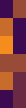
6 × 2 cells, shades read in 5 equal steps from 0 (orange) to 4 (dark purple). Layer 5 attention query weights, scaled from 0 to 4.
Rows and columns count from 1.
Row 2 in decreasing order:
4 1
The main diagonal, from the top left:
4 4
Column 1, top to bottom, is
4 1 0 2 1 4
